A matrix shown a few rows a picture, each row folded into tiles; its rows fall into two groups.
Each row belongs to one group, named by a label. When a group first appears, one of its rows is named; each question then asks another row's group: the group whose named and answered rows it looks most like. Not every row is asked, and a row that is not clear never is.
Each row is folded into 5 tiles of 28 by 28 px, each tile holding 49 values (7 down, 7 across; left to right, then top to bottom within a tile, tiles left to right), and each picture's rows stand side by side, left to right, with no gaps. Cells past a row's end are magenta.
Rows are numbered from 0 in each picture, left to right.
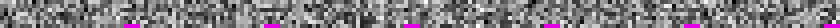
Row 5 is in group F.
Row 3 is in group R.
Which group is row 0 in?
F
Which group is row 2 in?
R
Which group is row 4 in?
F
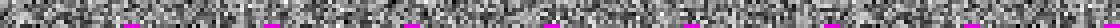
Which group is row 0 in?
R
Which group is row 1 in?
R
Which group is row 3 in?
F
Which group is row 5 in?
F
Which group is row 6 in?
R
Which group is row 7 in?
R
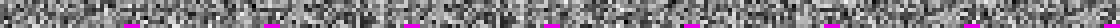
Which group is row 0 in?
F
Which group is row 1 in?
F
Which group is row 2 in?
R
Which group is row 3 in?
R
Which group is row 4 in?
R
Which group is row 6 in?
F
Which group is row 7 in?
F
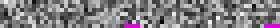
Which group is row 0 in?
F
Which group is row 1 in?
F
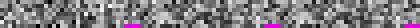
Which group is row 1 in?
R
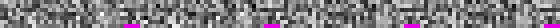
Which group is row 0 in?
F
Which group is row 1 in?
F
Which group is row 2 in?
F
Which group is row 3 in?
F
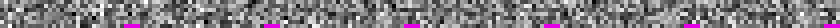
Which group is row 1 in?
R
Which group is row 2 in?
F
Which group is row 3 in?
F
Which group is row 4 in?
F
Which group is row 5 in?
F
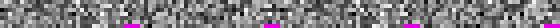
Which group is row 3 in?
F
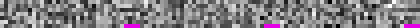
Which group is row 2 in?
F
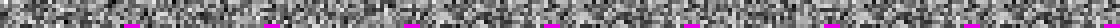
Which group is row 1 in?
F
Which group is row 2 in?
F
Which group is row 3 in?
R
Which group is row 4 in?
R
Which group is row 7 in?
R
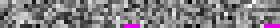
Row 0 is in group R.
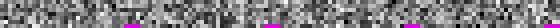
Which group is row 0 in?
F
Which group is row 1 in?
R
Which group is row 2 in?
R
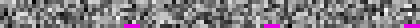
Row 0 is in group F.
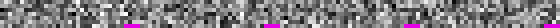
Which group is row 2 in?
F
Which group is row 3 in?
F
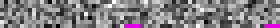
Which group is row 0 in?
F
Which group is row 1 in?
R
